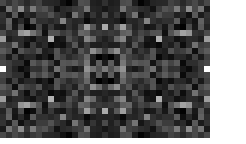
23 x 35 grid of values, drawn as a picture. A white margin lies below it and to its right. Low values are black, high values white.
Mirror symmetry: left to right and top to bottom. Grain: fine. Histogram: skewed, a long tail of high values. Average level on the scale: 20%.
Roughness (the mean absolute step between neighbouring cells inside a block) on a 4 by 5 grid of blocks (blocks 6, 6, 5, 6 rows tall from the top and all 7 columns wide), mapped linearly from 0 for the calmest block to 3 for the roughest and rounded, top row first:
20102 / 11311 / 11311 / 20102
